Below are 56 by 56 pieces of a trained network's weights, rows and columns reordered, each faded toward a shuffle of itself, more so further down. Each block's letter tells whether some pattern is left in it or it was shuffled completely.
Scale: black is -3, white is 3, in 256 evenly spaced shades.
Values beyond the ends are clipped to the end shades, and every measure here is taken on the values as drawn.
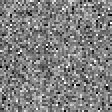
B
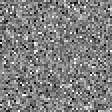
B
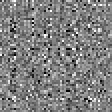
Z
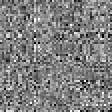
Z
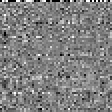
Z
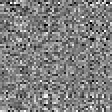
Z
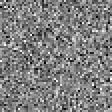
B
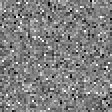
B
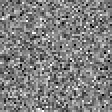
B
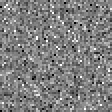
B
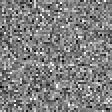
B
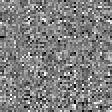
Z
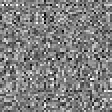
Z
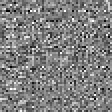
Z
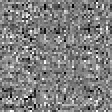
Z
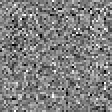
Z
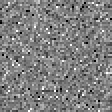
B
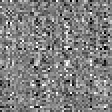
Z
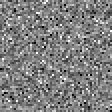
B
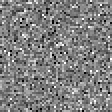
B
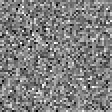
B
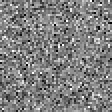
B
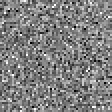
B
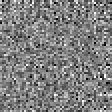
Z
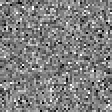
B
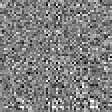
Z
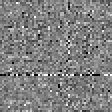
Z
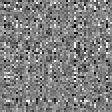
Z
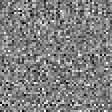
Z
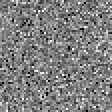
B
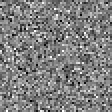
B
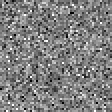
B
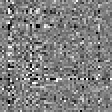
Z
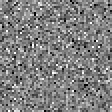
B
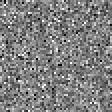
B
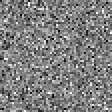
B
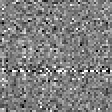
Z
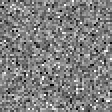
B
